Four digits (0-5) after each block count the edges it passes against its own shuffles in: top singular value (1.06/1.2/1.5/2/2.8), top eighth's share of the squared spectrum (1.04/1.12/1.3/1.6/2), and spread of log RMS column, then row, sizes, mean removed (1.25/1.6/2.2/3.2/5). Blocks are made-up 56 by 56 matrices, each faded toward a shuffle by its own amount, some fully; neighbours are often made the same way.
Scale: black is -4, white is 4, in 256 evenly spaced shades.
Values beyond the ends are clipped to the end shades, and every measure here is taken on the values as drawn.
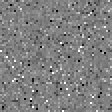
0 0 0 0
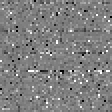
3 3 0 1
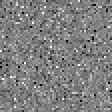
0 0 0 0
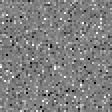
0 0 0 0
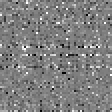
3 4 0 2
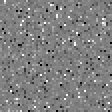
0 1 0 0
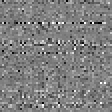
4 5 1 3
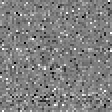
2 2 0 1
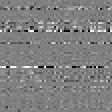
4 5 0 3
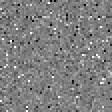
1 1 0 0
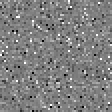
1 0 0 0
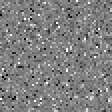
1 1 0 0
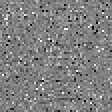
3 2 0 0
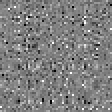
4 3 2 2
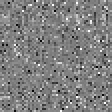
3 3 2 0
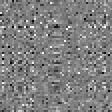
4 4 2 2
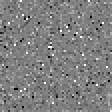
1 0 0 0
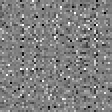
4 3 2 1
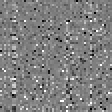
4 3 2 1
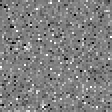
0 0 0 0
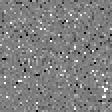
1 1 0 0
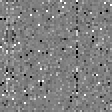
3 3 1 0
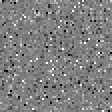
2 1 0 0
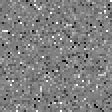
0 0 0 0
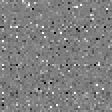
3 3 0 1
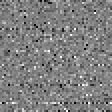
2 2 0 2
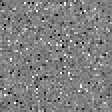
0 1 0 0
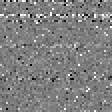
2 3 0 2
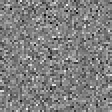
2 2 1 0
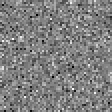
1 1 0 0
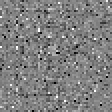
3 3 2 0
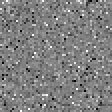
1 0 0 0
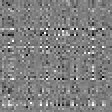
4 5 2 3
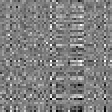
5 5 3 3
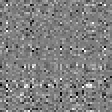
4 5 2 3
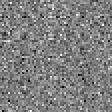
3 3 1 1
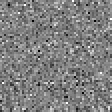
3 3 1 1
